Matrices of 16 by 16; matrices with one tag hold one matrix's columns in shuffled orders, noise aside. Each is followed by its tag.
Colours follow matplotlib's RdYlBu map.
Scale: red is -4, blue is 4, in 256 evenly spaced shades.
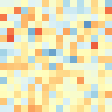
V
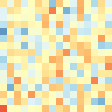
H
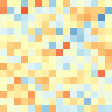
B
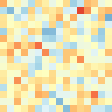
B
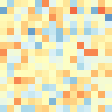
B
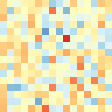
H
